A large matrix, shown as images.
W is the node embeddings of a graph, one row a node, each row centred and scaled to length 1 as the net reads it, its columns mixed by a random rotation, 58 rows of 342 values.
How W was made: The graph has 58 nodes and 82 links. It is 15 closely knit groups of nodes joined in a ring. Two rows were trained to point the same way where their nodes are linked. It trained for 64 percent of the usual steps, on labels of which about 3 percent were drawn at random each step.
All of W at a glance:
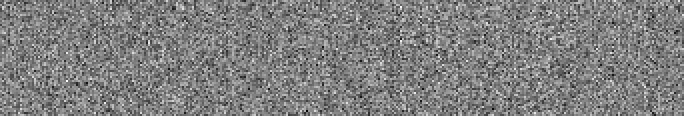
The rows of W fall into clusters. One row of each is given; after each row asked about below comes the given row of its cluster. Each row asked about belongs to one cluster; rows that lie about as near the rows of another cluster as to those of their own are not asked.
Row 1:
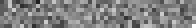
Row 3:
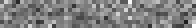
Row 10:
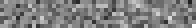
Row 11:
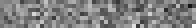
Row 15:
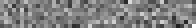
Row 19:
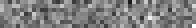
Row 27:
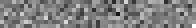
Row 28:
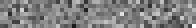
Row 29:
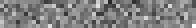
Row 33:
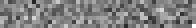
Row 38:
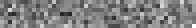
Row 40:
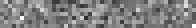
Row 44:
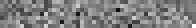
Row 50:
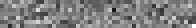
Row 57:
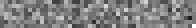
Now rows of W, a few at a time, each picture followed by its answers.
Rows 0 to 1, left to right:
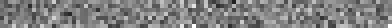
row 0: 38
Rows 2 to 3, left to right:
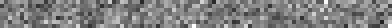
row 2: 19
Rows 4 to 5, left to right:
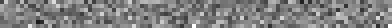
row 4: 3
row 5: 27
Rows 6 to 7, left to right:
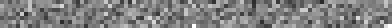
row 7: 50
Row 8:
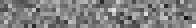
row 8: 1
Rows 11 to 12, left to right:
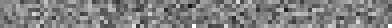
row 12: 3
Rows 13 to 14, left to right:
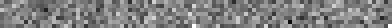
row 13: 19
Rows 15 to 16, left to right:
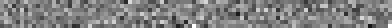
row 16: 50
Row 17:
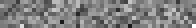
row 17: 44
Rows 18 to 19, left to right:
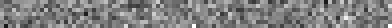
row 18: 28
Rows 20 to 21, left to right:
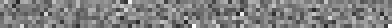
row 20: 44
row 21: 44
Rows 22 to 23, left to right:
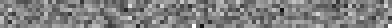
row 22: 11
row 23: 28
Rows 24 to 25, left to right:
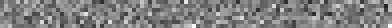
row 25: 27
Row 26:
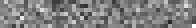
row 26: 40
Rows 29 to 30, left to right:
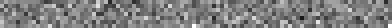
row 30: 10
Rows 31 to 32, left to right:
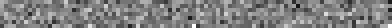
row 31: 57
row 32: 15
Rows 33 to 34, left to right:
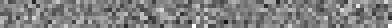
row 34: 11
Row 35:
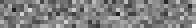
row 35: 27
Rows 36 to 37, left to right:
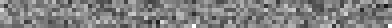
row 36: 15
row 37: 11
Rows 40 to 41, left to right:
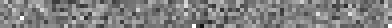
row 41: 28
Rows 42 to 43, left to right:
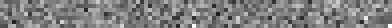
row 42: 28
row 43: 10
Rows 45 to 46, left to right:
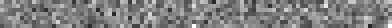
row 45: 19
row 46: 50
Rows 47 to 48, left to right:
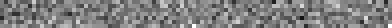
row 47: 38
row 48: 10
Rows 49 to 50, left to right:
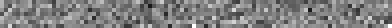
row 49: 33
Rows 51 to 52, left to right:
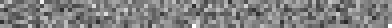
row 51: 3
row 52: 33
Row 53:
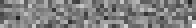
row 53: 10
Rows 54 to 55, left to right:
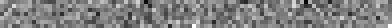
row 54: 33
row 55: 29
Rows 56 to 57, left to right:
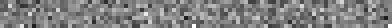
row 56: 1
